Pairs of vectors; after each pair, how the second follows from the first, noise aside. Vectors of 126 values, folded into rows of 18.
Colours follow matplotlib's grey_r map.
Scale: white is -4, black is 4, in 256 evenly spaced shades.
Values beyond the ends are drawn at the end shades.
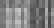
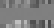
partly zeroed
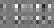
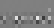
partly zeroed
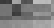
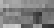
reversed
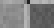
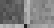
reversed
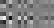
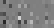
partly zeroed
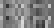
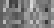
reversed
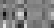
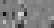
partly zeroed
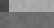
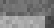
reversed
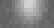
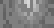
partly zeroed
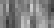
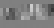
partly zeroed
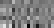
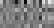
reversed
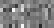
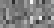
reversed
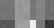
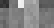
reversed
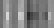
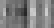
reversed
